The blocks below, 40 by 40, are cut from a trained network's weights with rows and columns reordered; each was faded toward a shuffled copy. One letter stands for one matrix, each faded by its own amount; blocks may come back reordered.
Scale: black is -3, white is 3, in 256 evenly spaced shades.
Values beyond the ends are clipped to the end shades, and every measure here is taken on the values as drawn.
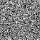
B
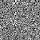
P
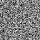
P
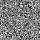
B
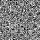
P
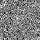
P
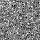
B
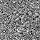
B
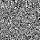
P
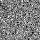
B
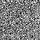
B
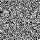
P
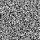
P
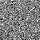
P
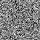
P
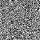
P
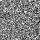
B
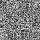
P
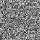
P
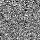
P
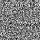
P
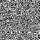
P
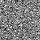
B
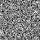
P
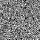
P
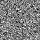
B
